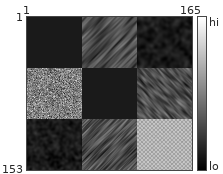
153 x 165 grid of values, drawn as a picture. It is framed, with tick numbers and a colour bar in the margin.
The table splits into 3 rows of 3 panels. Panel 1,1: very low, flat. Panel 1,2: low, slanting up to the right. Panel 1,3: very low, blotchy, faint in contrast. Panel 2,1: middling, fine-grained, strong in contrast. Panel 2,2: very low, flat. Panel 2,3: low, slanting down to the right. Panel 3,1: very low, blotchy, faint in contrast. Panel 3,2: low, slanting up to the right. Panel 3,3: high, checkered.
